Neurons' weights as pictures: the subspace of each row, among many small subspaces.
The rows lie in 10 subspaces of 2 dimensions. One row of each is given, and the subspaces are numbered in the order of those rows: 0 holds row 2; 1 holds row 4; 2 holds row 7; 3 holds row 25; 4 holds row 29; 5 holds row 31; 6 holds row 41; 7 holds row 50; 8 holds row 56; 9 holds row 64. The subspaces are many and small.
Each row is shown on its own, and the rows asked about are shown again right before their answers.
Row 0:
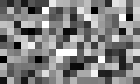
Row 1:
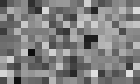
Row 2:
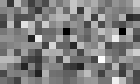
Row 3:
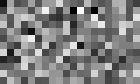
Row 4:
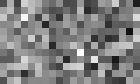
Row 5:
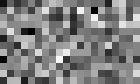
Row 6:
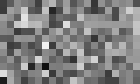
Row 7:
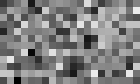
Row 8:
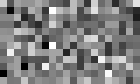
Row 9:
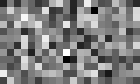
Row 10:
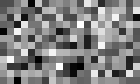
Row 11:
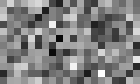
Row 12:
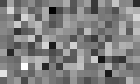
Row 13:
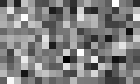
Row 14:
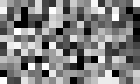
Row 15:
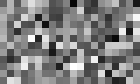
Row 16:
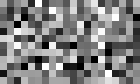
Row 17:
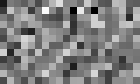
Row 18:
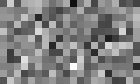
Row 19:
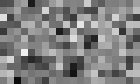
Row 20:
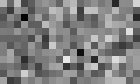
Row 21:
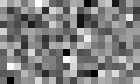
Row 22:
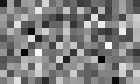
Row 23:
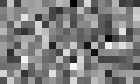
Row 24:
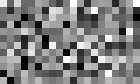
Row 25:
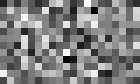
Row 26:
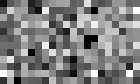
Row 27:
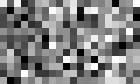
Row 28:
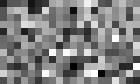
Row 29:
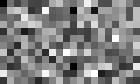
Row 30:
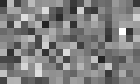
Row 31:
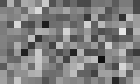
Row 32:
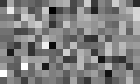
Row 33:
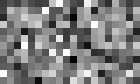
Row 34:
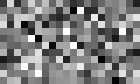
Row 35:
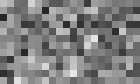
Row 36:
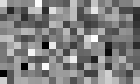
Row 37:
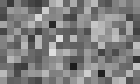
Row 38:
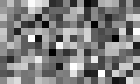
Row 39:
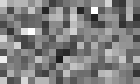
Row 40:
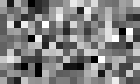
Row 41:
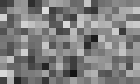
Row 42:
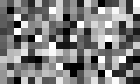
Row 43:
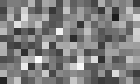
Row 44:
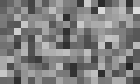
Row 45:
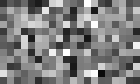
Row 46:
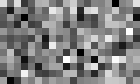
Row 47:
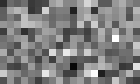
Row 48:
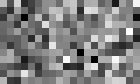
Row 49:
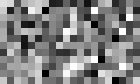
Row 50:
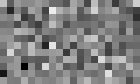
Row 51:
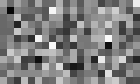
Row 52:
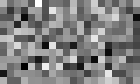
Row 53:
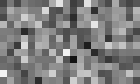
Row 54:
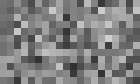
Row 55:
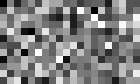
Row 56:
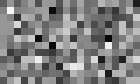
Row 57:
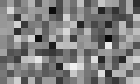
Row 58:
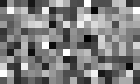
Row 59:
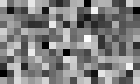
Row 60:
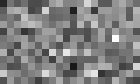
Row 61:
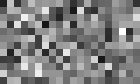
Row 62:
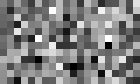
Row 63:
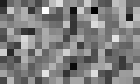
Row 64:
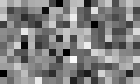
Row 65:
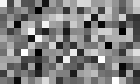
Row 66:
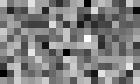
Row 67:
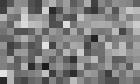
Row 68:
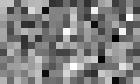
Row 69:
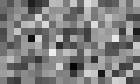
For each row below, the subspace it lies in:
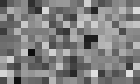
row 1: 2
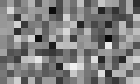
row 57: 8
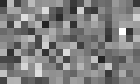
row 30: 4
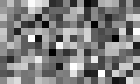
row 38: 3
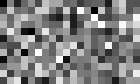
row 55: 5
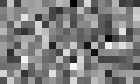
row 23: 9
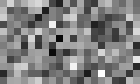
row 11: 9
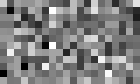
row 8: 7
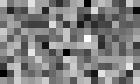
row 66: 7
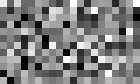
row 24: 3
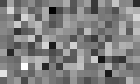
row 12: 7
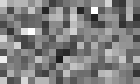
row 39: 5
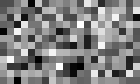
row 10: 2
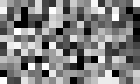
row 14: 6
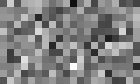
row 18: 9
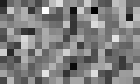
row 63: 0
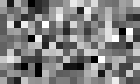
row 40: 4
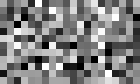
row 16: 2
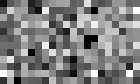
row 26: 2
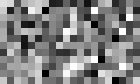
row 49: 0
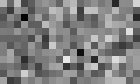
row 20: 1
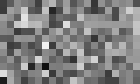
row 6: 6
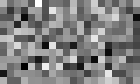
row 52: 2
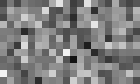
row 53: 9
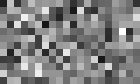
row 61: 4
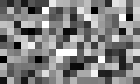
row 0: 5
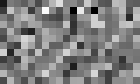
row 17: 0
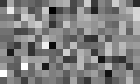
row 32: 7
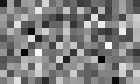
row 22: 5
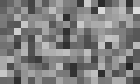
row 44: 8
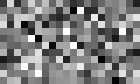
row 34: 0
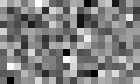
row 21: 1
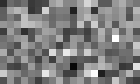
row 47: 4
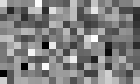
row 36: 2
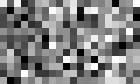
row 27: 1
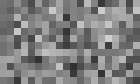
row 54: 8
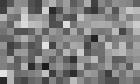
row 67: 6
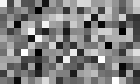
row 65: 5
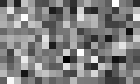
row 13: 1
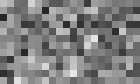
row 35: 6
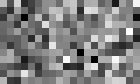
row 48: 1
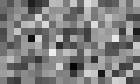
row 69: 3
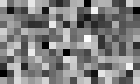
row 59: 7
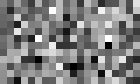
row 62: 8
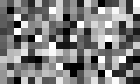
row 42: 8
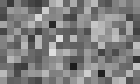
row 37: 9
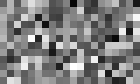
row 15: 3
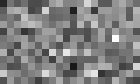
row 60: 4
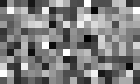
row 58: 7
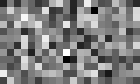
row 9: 3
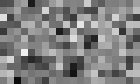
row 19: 6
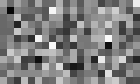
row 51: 8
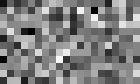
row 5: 5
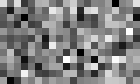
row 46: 1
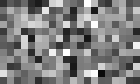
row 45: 3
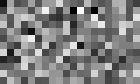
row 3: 0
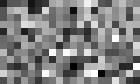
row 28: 4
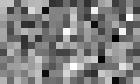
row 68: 0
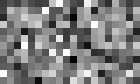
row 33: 9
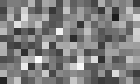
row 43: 6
